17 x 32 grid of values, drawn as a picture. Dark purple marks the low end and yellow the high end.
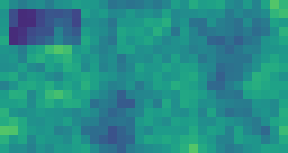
An odd patch, lower than its surroundings, sits in the top left. The field is mottled with small blotches. Overall the values sit about 50% of the way up the scale. The ninth with the lowest average is the top left. The top left is the roughest part. The halves do not mirror each other.
